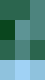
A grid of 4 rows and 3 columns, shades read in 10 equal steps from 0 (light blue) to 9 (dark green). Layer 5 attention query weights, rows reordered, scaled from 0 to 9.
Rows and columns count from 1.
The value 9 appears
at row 2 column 1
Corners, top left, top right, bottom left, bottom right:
7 5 1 1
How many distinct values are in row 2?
3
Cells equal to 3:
0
